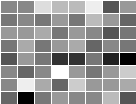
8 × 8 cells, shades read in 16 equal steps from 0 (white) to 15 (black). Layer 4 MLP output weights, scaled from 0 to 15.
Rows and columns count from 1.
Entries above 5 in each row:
4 7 7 6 8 6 4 7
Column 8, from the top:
6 9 8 8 15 3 5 10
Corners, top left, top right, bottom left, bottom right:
7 6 9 10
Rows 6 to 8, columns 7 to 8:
6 3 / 6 5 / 4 10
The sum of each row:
41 56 56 56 84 46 42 66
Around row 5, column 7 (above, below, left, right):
7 6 8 15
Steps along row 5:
down up up same down up up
